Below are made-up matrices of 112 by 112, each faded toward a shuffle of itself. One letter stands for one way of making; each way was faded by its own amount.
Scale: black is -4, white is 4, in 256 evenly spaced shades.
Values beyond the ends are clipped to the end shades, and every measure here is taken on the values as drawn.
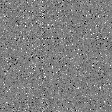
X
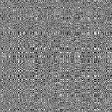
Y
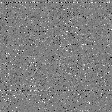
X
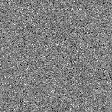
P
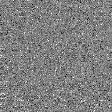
P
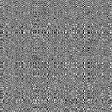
Y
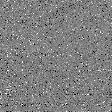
X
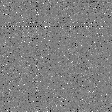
X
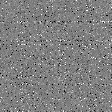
X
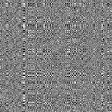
Y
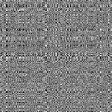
Y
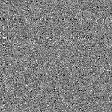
P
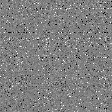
X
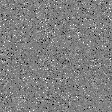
X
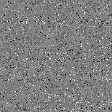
X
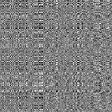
Y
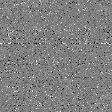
X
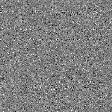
P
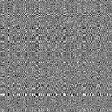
Y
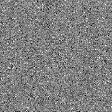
P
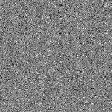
P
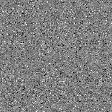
P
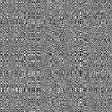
Y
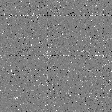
X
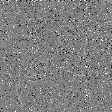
X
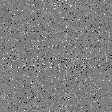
X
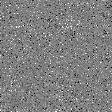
X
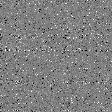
X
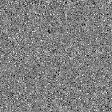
P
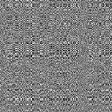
Y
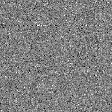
P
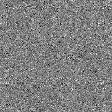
P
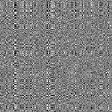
Y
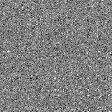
P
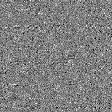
P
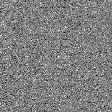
P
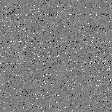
X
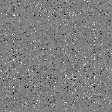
X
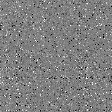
X
